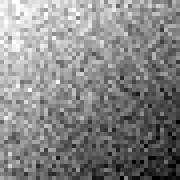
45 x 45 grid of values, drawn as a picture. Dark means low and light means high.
No row or column stands out. The bottom right is the ninth with the lowest average. The field climbs toward the top left. The top left is the ninth with the highest average. The halves do not mirror each other.
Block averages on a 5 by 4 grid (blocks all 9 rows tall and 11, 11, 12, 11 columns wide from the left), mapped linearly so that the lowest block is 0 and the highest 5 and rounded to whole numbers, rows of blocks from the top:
5443 | 4432 | 4321 | 3211 | 2110
